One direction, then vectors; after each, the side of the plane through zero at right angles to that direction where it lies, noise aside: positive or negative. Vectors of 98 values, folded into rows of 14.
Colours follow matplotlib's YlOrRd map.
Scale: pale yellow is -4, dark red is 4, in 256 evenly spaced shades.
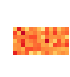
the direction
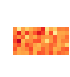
negative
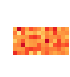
positive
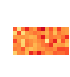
negative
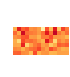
positive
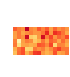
negative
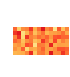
negative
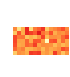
negative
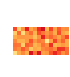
negative
